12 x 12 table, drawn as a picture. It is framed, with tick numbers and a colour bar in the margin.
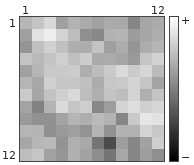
Average level on the scale: 70%. Odd rows or columns: none. Ninth with the lowest average: bottom middle. Stripes: none.
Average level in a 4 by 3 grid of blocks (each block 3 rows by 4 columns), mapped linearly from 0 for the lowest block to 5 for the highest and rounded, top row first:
422 | 444 | 235 | 202
